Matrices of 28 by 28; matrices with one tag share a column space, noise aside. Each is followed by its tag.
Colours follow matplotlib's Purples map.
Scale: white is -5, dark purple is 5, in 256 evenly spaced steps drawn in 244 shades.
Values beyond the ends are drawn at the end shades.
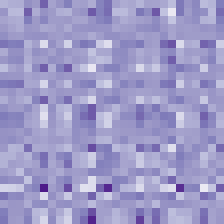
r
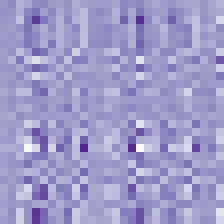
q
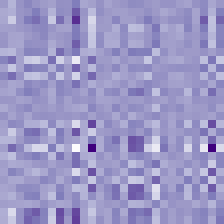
q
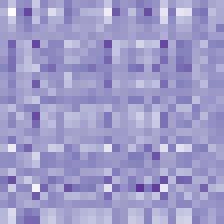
r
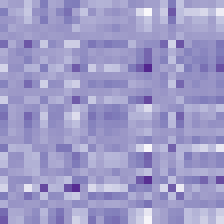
r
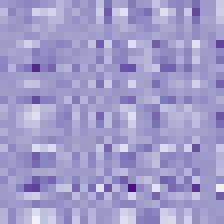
r
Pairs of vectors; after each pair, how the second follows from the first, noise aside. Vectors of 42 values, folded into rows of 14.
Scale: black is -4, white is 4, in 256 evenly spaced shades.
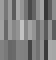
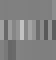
partly zeroed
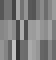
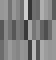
wrapped around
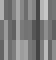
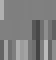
partly zeroed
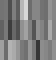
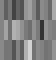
wrapped around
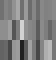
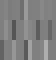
partly zeroed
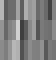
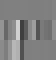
partly zeroed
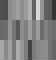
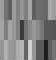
wrapped around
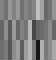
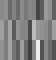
negated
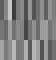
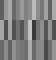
wrapped around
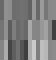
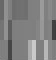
partly zeroed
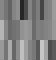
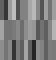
reversed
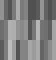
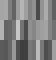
reversed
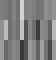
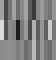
reversed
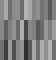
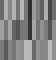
reversed
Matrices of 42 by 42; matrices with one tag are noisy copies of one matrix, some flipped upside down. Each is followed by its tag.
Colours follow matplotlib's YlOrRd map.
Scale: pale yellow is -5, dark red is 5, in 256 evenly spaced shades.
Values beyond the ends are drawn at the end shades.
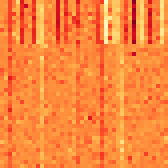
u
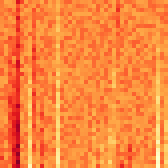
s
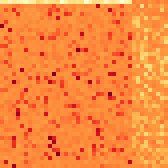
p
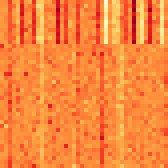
u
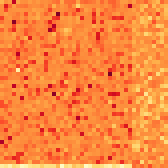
p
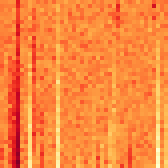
s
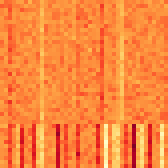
u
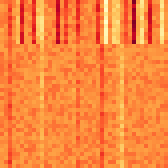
u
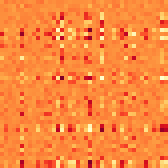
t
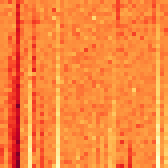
s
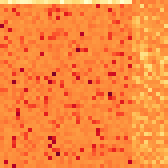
p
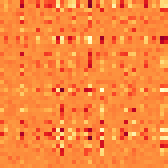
t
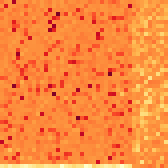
p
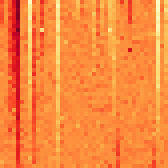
s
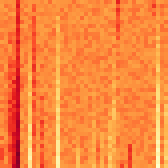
s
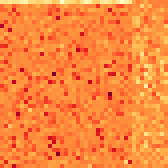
p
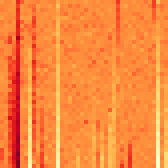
s
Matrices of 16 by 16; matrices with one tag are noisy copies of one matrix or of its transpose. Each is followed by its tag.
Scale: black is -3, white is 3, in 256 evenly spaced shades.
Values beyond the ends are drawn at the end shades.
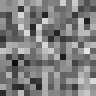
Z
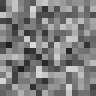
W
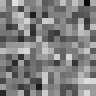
Z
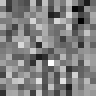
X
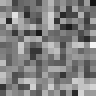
Z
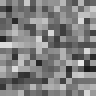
X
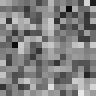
Z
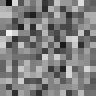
W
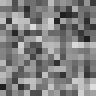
Z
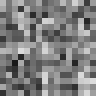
Z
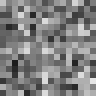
Z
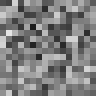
W
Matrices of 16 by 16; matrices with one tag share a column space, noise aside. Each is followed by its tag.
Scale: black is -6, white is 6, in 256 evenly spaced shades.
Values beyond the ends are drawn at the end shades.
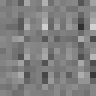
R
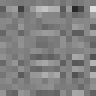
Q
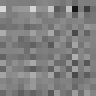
Q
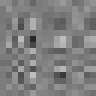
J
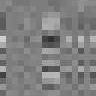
J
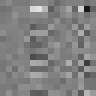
Q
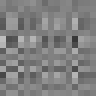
J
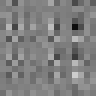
R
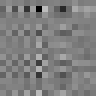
Q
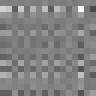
Q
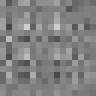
R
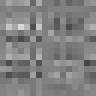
R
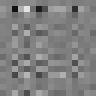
Q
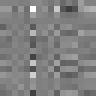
Q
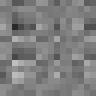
R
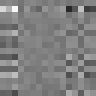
Q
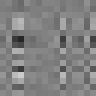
J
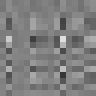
J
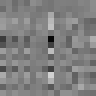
J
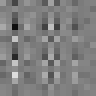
R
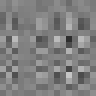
J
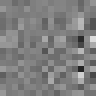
J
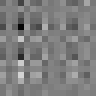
R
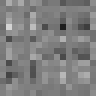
R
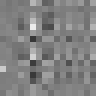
R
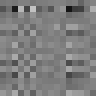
Q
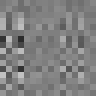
J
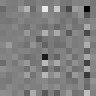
Q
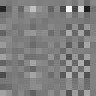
Q
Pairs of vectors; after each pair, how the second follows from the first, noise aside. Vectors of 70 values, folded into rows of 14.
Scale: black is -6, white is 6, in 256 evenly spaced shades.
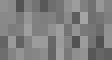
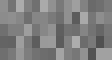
sign-scrambled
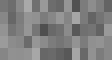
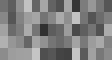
scaled up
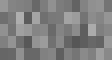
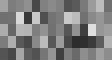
scaled up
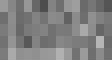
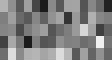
scaled up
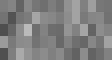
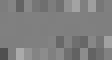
partly zeroed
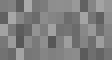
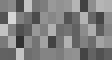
scaled up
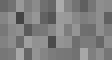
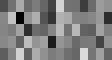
scaled up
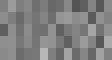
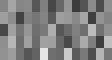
scaled up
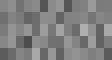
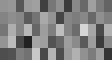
scaled up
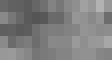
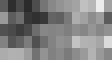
scaled up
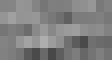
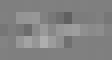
partly zeroed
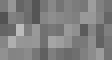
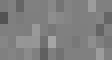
partly zeroed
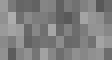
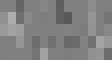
partly zeroed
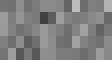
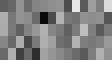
scaled up
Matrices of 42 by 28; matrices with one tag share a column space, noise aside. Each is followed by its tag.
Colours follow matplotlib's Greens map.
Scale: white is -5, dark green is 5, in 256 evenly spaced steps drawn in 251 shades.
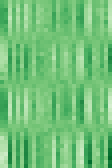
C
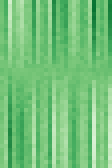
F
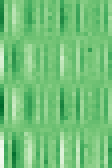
C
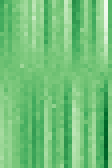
F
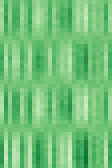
C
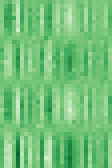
C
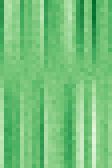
F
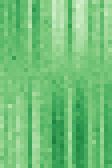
F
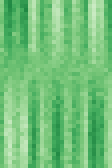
F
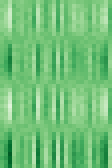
C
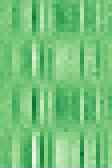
C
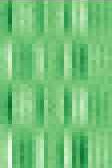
C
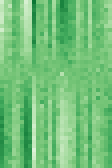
F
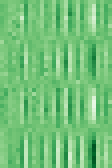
C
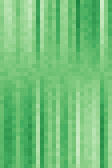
F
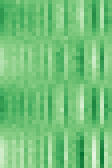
C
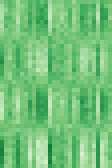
C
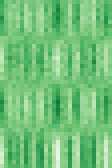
C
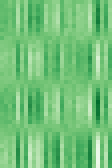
C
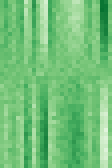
F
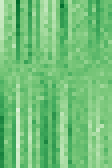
F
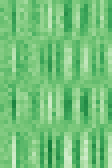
C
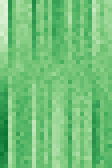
F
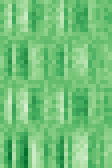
C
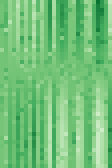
F
